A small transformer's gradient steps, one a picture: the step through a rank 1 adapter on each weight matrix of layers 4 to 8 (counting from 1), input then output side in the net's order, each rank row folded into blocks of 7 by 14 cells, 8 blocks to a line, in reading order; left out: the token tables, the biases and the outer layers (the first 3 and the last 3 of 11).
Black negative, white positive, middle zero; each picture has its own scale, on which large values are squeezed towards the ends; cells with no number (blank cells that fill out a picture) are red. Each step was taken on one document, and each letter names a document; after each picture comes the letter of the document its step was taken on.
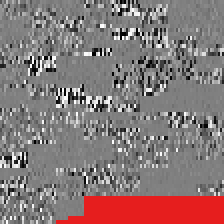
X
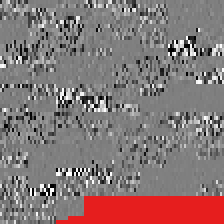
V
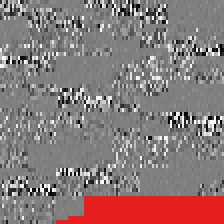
X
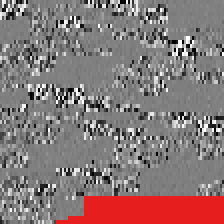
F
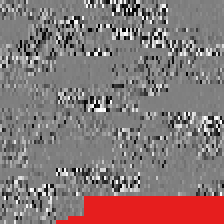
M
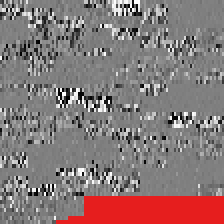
V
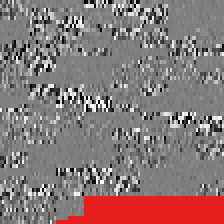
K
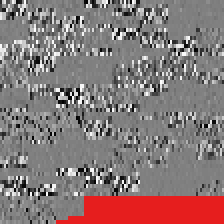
F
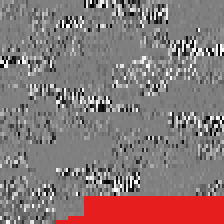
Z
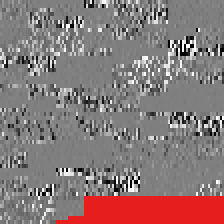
Z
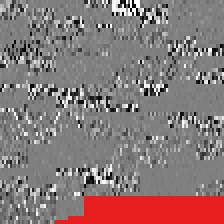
K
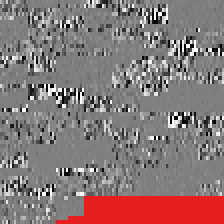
Z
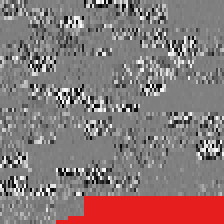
M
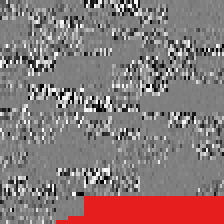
X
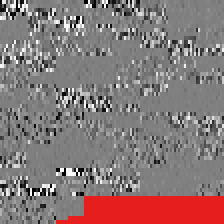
K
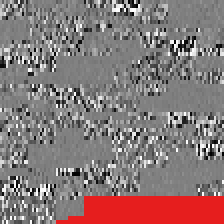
X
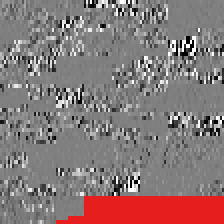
Z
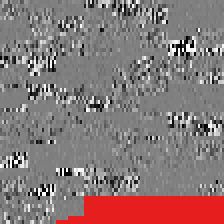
Z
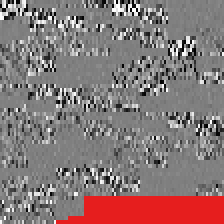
F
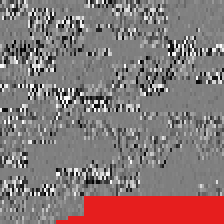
V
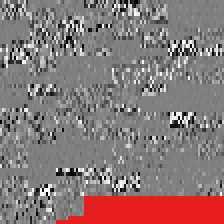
M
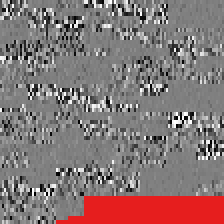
V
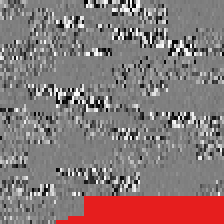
F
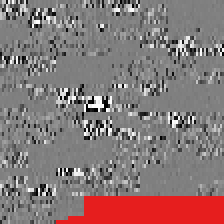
F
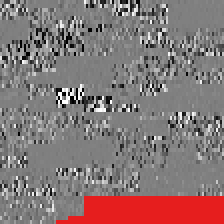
M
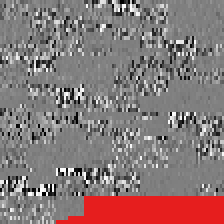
X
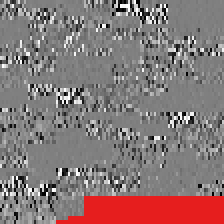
M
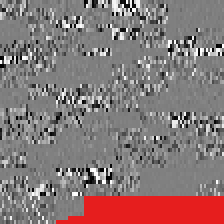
F
